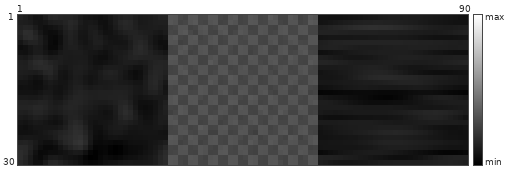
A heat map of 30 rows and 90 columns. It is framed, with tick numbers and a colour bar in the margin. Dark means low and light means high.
It is made of 1 by 3 panels. Panel 1,1: very low, blotchy, faint in contrast. Panel 1,2: low, checkered, faint in contrast. Panel 1,3: very low, streaked across, faint in contrast.
